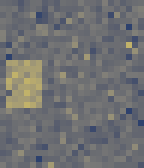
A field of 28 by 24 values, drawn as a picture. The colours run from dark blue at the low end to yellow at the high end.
The ninth with the highest average is the middle left. In the middle left lies a patch that is higher than the rest. The values are skewed, with a long tail toward high values.
